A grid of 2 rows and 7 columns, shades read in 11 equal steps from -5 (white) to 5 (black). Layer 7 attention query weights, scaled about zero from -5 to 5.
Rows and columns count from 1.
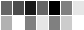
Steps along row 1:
up up down up down down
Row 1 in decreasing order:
5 4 2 1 1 0 -4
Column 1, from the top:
1 -2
